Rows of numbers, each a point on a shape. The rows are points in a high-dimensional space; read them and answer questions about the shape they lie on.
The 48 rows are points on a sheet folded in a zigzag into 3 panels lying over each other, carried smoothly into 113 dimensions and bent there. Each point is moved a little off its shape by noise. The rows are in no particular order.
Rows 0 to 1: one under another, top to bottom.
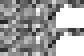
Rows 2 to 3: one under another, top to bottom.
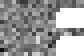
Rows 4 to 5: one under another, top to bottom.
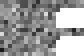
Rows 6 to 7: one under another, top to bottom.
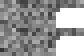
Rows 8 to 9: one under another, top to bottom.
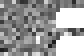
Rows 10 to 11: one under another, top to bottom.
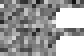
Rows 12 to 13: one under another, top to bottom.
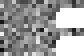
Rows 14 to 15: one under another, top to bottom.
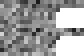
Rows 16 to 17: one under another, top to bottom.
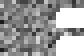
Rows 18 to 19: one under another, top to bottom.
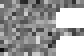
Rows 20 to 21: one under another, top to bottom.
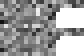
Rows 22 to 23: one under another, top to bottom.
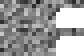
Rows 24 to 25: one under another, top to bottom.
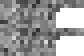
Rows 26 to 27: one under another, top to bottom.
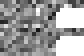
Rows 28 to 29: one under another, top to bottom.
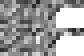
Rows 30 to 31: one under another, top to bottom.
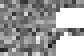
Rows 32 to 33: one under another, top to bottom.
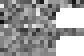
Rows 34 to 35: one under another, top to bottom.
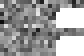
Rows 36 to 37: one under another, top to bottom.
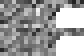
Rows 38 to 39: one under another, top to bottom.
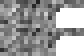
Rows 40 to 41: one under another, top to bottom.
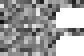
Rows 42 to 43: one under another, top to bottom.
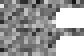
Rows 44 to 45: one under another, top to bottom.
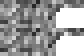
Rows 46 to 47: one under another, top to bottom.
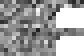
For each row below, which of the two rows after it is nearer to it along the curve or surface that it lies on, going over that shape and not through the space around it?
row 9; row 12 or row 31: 31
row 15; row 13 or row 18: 18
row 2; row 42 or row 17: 17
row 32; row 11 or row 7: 7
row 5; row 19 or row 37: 37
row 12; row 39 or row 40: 40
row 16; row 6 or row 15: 6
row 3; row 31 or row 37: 31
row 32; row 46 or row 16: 16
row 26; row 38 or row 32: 32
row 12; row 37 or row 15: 37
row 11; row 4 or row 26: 4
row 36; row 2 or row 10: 10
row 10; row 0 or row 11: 11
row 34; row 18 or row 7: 7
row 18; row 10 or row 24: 10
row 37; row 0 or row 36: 0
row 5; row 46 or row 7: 7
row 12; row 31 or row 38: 31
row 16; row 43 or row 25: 43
